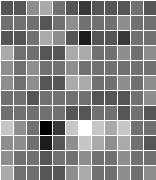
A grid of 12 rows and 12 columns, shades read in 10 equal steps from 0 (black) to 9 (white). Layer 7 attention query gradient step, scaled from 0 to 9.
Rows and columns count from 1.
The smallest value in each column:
3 3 3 0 2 3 1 3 3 2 4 3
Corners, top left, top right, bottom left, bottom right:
3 3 6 5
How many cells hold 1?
2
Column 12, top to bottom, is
3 4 4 5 4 5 5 3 4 3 4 5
